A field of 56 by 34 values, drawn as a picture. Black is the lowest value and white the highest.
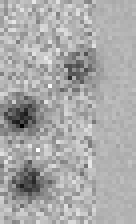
Seam: vertical, 70% of the way across, the right part calmer. Mirror symmetry: none. Histogram: skewed, a long tail of low values. Dips: three. Ninth with the lowest average: middle left.
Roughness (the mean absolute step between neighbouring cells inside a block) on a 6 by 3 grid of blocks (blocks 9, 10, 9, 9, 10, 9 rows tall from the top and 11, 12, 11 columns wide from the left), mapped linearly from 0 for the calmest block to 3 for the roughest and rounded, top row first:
2 2 0 | 2 3 0 | 3 3 0 | 3 2 0 | 3 2 0 | 2 2 0
